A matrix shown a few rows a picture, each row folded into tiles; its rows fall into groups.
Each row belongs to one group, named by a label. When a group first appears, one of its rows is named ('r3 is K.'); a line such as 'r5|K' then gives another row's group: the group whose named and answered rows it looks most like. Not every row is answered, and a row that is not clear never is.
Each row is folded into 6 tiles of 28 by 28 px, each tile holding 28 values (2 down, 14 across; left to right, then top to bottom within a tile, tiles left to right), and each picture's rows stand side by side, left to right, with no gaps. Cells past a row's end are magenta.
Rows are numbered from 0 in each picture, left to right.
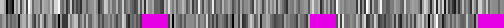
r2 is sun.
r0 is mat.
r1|sun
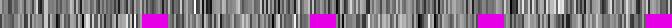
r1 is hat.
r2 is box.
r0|hat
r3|mat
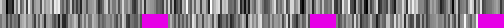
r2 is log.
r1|mat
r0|mat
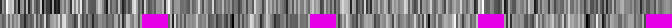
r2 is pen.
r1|sun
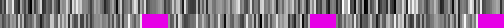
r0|log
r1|pen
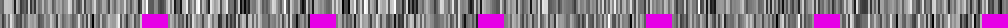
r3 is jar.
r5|pen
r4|hat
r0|pen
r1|mat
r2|mat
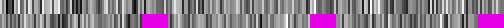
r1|pen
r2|jar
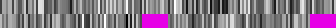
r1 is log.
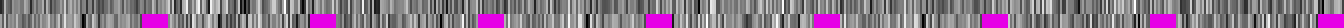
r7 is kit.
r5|box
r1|mat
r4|jar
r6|jar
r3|box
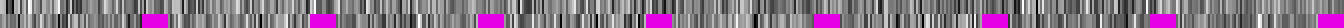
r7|sun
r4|box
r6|kit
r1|pen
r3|pen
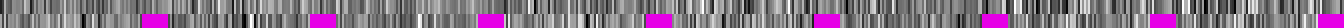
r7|log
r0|box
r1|sun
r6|log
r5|kit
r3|box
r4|mat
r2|sun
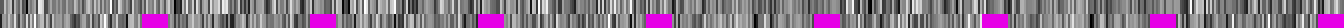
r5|log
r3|jar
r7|kit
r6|box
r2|mat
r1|mat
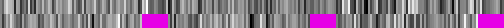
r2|log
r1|box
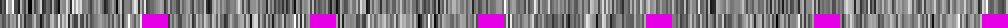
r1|hat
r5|pen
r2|box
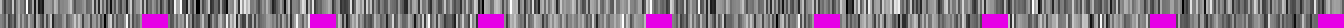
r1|log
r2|kit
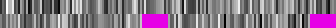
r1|pen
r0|log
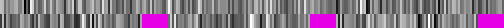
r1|sun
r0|sun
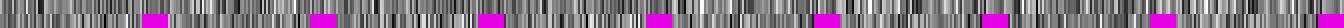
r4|mat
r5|mat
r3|hat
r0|hat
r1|jar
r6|kit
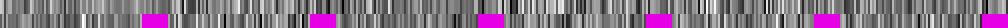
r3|mat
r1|pen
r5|kit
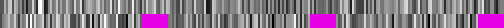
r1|hat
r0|jar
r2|pen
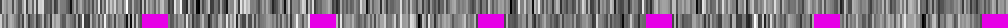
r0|jar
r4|sun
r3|kit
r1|log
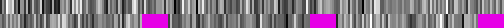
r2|jar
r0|log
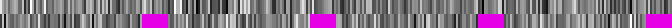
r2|kit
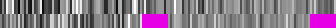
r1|pen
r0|log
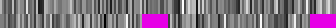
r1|kit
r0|hat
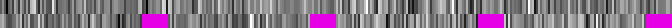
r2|mat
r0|kit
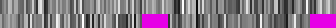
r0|jar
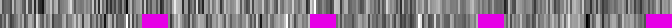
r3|box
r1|pen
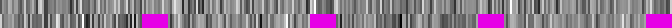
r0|jar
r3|pen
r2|sun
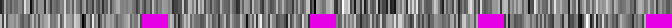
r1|kit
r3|sun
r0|box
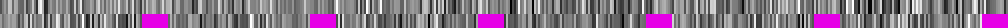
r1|sun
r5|log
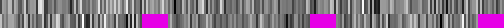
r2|hat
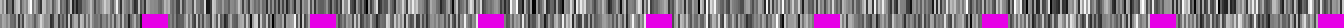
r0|mat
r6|log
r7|log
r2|log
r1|hat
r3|log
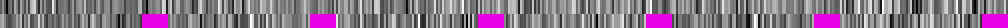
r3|pen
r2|jar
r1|sun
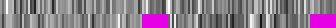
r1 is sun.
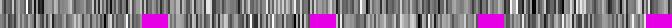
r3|log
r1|jar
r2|box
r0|hat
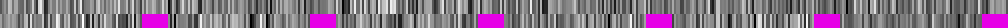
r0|jar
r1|box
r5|kit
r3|hat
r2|mat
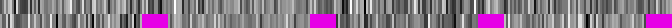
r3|box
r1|pen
